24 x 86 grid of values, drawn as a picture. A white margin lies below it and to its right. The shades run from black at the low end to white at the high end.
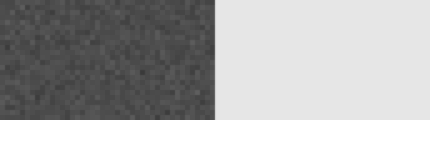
The table splits into one row of 2 panels. Panel 1,1: low, fine-grained, faint in contrast. Panel 1,2: very high, flat.
